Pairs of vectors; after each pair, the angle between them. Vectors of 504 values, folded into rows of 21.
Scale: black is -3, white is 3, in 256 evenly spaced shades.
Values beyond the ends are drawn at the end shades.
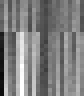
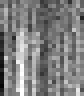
nearly parallel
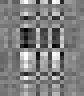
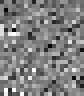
orthogonal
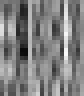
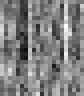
nearly parallel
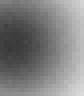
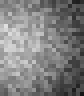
nearly opposite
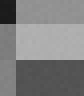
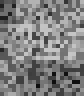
partly aligned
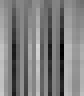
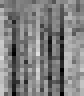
nearly parallel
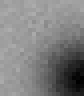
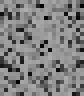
orthogonal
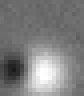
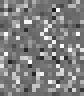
orthogonal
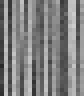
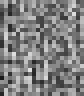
partly aligned
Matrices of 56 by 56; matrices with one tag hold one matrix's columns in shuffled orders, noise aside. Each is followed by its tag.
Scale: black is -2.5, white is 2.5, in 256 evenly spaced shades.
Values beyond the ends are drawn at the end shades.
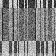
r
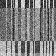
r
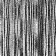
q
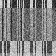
r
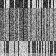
r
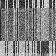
r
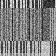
r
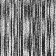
q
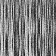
q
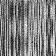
q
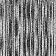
q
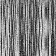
q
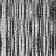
q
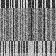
r
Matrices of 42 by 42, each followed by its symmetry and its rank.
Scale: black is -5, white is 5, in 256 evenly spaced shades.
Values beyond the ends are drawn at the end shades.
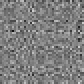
neither, rank five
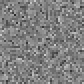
symmetric, full rank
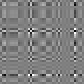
symmetric, rank one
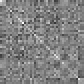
symmetric, rank five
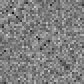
symmetric, full rank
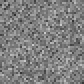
symmetric, full rank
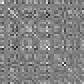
symmetric, rank five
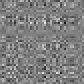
neither, rank three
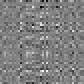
neither, rank three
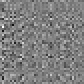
neither, rank five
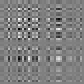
symmetric, rank one
